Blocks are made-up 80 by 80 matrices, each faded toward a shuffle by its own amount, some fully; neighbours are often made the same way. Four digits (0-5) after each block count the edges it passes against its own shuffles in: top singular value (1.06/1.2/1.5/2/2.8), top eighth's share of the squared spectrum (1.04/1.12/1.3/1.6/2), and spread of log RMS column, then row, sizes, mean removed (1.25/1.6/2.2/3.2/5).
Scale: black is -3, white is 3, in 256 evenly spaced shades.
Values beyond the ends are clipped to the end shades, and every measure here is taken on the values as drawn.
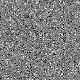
3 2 1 1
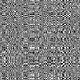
5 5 3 3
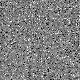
1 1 0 0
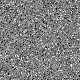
1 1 0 0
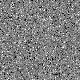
2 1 0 0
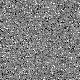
2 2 0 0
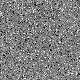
1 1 0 0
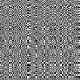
5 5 4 4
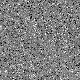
0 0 0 0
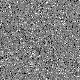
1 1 0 0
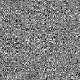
4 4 2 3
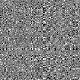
4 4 3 3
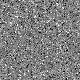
2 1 0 0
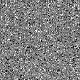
3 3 1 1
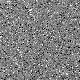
2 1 0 0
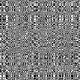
5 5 4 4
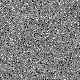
0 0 0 0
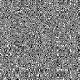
4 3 2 2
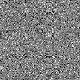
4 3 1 1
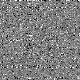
3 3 1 3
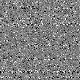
3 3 0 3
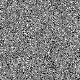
0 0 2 0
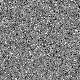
0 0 0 0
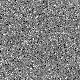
0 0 0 0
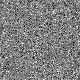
0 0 0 0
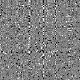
4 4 3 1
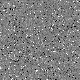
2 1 0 0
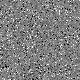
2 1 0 0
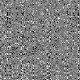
4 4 3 2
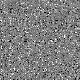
3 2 1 1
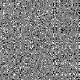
4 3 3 1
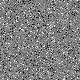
0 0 0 0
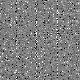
4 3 2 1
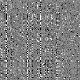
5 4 3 2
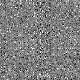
3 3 2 1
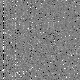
4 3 2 0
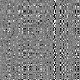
5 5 4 3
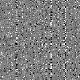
4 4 3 2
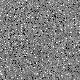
2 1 0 0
